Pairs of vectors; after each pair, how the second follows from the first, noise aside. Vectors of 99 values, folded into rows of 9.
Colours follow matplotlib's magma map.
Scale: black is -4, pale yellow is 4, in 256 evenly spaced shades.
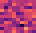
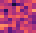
shuffled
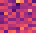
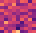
reversed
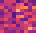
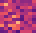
reversed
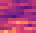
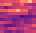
reversed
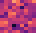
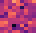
copied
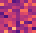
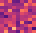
copied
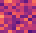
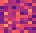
shuffled
